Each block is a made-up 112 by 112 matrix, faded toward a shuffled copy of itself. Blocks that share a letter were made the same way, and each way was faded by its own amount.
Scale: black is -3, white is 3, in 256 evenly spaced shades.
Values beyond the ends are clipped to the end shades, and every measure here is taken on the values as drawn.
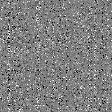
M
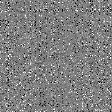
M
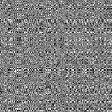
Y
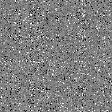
M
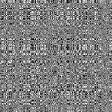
Y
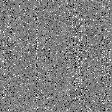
M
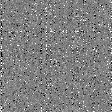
M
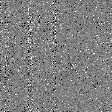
M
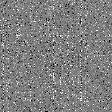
M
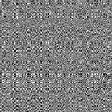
Y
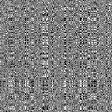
Y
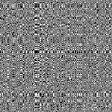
Y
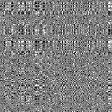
Y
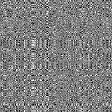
Y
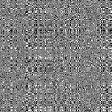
Y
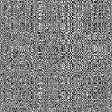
Y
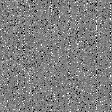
M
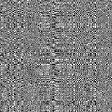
Y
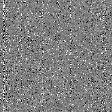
M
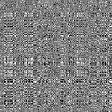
Y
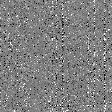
M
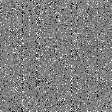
M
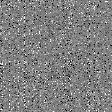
M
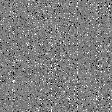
M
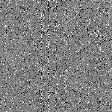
M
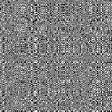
Y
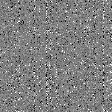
M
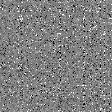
M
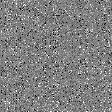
M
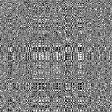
Y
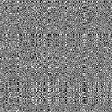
Y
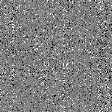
M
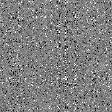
M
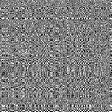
Y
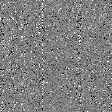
M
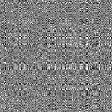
Y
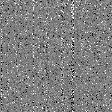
M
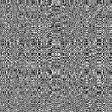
Y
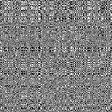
Y
